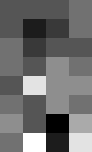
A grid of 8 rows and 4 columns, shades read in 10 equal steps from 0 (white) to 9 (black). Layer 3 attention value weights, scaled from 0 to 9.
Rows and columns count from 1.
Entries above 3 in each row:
4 4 4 4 3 4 3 2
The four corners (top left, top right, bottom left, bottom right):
6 5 5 1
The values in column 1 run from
4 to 6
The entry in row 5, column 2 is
1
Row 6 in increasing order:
4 5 5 6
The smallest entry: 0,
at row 8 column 2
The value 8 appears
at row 2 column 2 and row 8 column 3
